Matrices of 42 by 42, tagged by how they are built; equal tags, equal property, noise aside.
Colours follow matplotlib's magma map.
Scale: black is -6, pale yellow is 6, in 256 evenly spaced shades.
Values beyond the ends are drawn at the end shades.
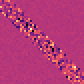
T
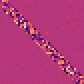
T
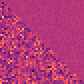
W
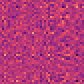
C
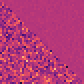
W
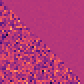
W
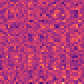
C
